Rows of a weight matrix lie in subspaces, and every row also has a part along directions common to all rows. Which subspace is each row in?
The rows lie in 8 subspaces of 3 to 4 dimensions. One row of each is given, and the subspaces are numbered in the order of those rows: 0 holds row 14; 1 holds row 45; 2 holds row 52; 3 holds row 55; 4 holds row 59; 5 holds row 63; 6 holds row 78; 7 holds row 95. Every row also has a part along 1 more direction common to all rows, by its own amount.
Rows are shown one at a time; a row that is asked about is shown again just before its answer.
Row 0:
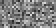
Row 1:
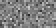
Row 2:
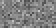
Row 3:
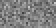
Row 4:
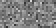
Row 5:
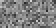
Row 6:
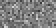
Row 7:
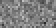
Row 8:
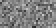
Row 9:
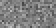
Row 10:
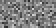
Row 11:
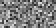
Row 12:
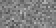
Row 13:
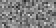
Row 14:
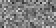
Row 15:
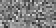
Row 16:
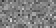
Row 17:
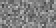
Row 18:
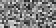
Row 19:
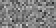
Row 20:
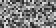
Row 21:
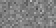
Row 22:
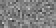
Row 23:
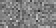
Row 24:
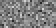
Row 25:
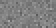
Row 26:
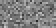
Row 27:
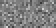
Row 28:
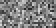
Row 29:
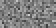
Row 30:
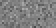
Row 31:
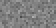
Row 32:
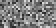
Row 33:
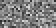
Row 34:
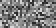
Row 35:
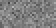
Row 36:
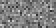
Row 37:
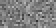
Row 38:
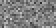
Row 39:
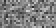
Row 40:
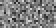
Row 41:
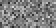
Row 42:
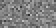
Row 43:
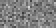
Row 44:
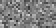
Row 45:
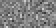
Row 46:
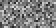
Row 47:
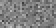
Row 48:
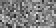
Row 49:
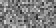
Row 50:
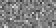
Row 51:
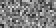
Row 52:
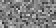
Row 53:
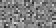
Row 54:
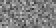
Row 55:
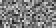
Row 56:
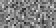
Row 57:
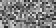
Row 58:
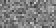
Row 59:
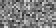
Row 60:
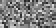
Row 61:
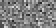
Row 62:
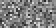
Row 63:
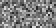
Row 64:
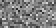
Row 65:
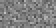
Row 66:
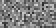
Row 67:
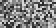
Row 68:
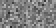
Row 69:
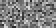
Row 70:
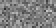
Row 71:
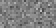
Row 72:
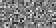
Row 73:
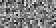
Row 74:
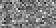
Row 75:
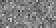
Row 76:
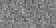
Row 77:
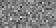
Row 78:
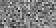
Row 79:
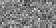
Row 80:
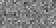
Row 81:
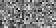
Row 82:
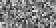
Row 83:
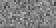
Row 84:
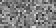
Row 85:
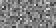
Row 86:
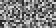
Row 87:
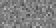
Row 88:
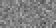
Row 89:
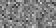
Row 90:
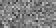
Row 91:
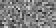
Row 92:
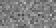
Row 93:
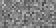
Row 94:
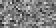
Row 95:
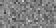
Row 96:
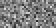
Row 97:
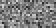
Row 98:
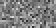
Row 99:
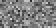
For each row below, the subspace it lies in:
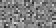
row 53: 3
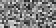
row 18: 4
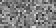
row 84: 5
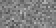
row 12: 7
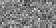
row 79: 4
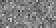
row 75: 0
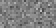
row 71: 3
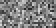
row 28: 1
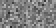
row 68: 4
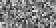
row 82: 0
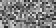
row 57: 7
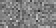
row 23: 3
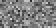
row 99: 3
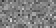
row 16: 0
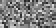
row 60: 6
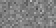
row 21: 3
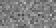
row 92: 0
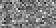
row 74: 6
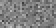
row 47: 5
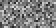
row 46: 7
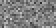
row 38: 0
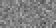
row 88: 1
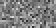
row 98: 2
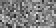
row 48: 5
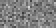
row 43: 2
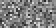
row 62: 4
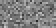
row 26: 0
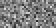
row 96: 5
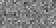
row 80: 3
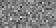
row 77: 2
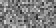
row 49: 6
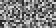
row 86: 5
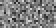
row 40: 7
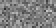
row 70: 5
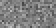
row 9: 5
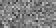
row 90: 7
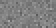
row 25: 1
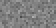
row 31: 2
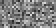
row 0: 4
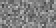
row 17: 1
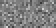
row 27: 1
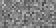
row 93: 4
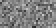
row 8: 5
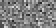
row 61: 3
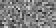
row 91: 6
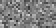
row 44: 6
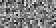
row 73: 3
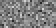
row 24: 1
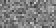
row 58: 0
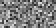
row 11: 4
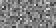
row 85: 2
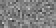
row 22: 3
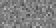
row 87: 5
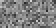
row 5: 3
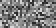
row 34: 7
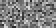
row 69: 2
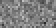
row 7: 1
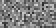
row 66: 4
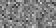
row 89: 6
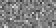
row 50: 6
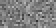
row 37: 0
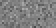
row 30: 5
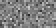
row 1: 4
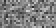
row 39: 0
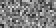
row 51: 1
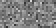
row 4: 3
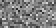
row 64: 2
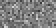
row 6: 6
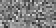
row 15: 7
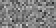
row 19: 6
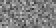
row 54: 0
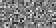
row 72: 3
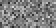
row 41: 7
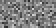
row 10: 0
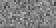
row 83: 2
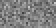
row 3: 2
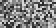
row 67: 5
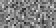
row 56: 7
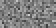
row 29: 2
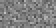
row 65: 7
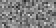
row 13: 1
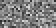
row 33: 2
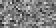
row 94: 6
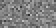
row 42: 2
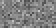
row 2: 4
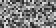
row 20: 0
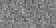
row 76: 7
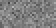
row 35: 7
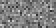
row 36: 1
